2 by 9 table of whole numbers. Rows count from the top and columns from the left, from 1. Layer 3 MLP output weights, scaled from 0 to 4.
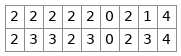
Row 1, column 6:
0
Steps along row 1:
same same same same down up down up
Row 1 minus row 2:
0 -1 -1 0 -1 0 0 -2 0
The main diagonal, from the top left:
2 3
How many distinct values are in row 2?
4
